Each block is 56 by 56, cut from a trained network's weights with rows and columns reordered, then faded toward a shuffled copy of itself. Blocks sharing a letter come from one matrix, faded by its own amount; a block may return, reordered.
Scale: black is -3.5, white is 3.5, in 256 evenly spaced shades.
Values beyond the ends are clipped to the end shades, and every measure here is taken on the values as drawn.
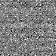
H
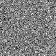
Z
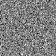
Z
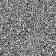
Z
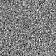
Z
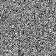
Z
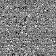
H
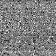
H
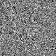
Z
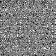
H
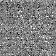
H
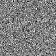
Z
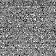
H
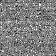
H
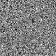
Z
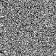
Z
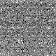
H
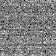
H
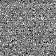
H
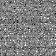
H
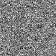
Z
